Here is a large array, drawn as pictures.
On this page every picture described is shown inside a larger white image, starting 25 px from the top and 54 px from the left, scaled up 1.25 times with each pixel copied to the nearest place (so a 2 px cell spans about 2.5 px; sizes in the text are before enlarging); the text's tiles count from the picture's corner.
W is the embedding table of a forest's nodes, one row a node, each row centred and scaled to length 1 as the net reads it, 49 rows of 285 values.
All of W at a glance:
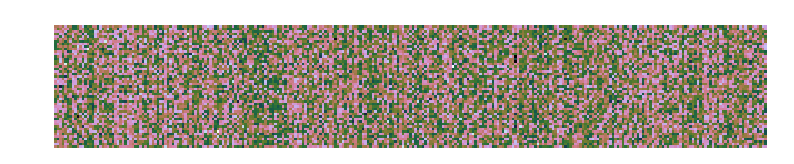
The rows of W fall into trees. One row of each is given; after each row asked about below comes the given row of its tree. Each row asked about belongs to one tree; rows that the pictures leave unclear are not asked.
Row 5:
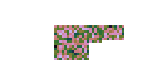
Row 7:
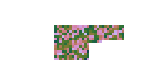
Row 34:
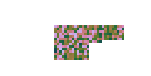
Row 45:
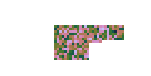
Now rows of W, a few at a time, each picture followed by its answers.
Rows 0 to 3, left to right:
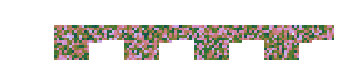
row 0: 5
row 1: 5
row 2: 34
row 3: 45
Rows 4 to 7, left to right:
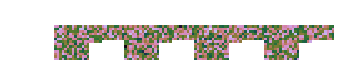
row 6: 45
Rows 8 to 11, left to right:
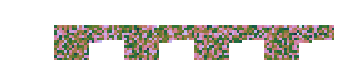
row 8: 5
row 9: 7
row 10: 34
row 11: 34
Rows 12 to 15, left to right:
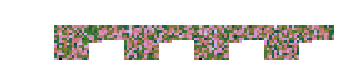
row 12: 7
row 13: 45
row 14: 45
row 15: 5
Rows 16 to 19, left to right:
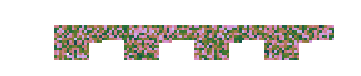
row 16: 34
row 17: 45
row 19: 5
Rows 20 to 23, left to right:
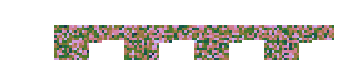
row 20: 7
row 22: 34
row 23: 34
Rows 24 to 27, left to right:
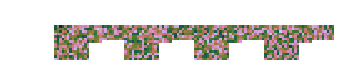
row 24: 7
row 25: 34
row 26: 7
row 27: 5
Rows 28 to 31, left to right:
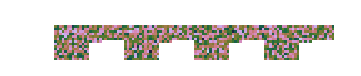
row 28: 45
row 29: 45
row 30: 7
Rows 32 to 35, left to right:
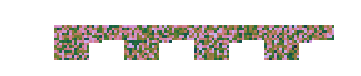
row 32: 34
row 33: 34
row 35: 45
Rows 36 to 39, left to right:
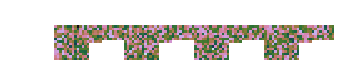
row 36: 34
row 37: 45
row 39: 5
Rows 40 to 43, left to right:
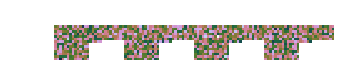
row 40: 7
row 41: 5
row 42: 5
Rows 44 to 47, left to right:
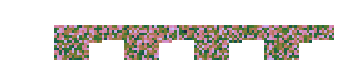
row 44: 34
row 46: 34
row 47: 34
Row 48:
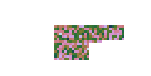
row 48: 5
